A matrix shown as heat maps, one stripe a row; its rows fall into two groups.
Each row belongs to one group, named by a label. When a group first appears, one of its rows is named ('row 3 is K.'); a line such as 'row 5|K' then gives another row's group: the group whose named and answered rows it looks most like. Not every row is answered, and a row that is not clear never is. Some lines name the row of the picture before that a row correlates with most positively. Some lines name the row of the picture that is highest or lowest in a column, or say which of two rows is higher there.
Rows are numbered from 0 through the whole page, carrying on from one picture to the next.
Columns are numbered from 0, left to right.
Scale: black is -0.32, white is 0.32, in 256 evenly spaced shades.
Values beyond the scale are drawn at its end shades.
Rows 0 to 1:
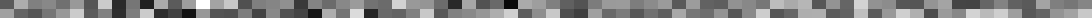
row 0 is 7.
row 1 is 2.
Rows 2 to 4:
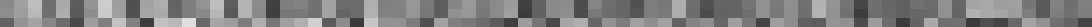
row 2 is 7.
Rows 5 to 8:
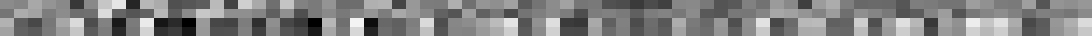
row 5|7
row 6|7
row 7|2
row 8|2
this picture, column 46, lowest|5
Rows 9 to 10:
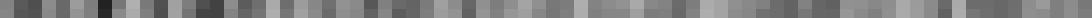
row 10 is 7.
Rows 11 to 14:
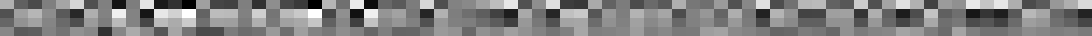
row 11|2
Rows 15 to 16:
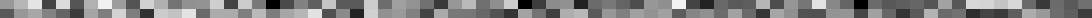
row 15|7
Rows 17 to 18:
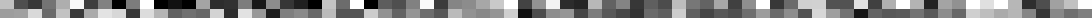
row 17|2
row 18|7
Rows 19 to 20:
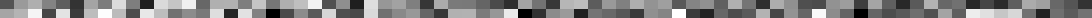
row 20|7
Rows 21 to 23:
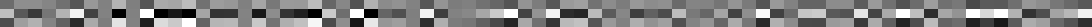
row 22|2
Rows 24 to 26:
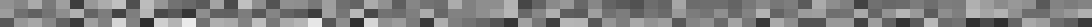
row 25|2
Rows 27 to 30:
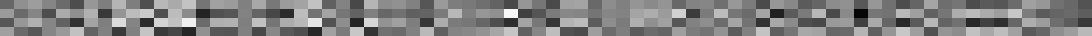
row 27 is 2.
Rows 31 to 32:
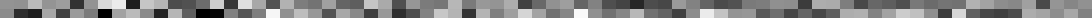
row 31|7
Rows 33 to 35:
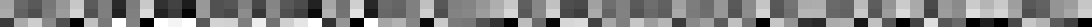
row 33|2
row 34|2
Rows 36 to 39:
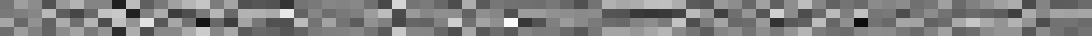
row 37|7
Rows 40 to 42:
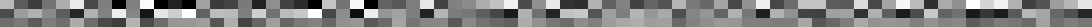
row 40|2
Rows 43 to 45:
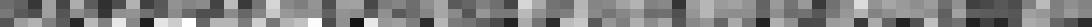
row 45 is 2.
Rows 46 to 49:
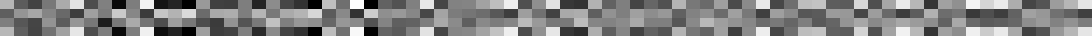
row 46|2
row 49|2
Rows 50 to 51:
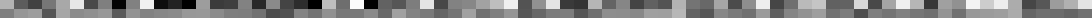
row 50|2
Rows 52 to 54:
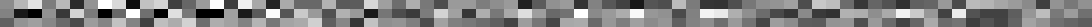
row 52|7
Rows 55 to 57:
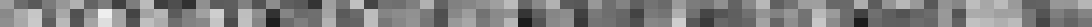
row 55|2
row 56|7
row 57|7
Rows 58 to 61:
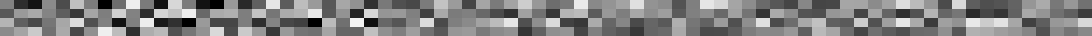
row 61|7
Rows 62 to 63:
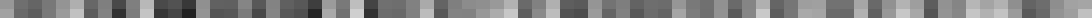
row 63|2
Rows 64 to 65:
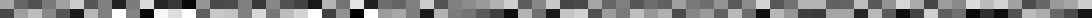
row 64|2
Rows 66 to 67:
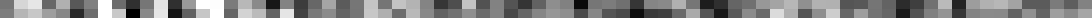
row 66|7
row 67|7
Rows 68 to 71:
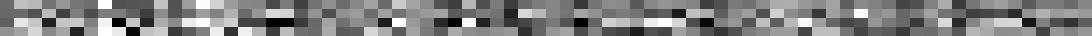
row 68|7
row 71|7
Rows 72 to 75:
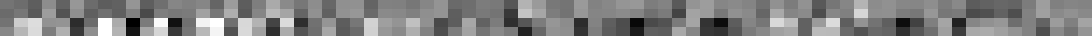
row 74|7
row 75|7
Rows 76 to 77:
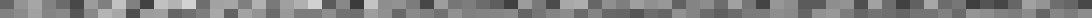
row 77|7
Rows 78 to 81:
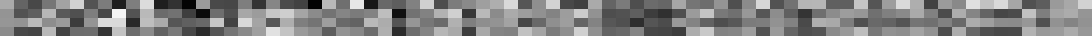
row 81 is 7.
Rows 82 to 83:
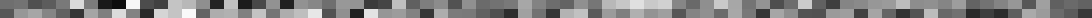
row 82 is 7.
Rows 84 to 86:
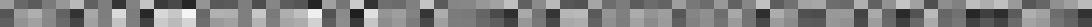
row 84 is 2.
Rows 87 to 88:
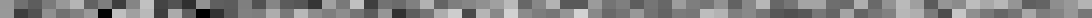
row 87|2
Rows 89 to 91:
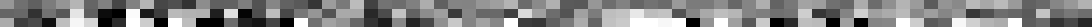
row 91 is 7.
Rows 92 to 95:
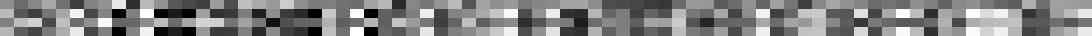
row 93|2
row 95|2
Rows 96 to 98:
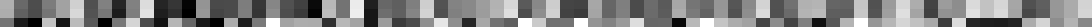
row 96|2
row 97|2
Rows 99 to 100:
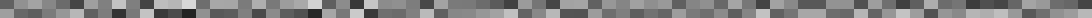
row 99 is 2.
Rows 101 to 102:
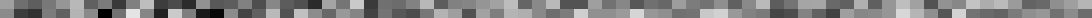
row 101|2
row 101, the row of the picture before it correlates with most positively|100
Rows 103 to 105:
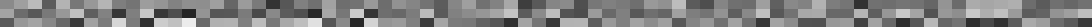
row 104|2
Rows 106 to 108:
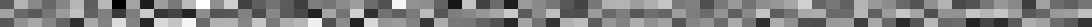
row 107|2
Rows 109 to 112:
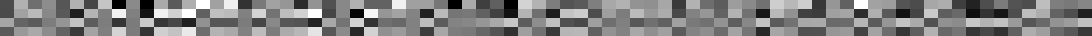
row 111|2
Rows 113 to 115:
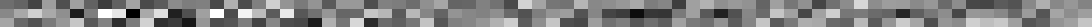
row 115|2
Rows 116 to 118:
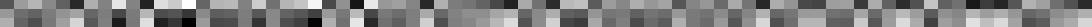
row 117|2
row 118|2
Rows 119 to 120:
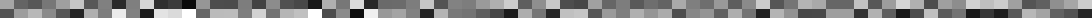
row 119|2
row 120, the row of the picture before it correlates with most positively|116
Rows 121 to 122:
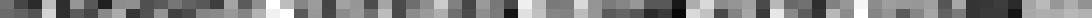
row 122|7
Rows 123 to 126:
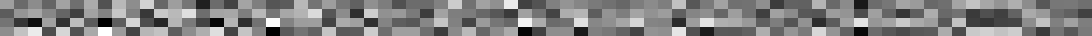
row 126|7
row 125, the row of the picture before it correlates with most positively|121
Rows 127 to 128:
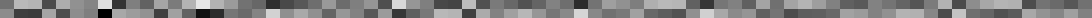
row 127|7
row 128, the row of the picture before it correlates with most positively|125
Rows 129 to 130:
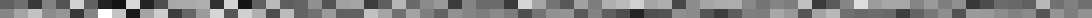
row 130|7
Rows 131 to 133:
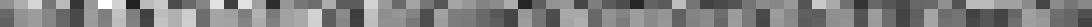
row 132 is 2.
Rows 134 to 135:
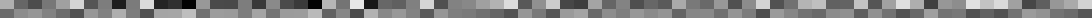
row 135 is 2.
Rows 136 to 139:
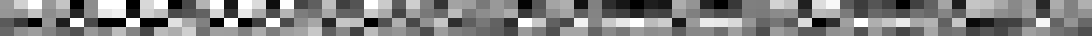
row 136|7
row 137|7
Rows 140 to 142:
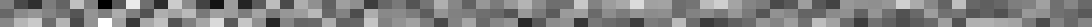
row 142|7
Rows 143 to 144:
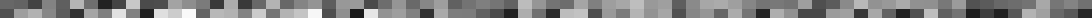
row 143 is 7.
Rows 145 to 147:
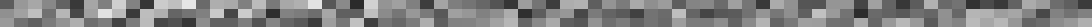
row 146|7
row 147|2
